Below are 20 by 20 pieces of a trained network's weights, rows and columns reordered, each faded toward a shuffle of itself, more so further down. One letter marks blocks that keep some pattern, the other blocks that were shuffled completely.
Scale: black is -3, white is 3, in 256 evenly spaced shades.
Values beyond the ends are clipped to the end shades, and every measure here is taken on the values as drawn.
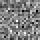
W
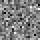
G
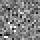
G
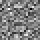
W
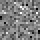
G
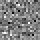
G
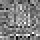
W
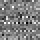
W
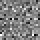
W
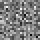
W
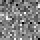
G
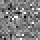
W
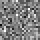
G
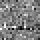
W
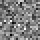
G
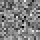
W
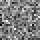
G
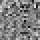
W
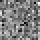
W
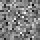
G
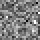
W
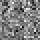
W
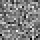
G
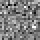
W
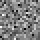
G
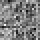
W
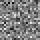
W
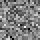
G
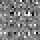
W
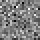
G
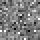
G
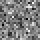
G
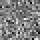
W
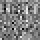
W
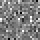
W
